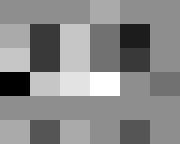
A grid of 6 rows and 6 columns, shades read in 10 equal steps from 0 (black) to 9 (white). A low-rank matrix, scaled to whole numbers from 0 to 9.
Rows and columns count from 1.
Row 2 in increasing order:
1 2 4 5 6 7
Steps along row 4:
up up up down down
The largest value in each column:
7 7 8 9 5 5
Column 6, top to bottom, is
5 5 5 4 5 5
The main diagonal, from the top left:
5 2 7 9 5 5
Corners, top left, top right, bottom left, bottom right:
5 5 6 5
